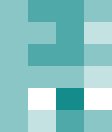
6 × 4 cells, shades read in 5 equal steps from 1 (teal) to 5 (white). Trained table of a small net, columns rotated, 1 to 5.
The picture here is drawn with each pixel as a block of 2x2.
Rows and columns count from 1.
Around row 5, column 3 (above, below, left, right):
3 2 5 5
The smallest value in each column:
3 2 1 3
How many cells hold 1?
1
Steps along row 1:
down same up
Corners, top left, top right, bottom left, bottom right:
3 3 3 3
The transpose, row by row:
3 3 3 3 3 3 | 2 3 2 3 5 4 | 2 2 2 3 1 2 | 3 4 3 4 5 3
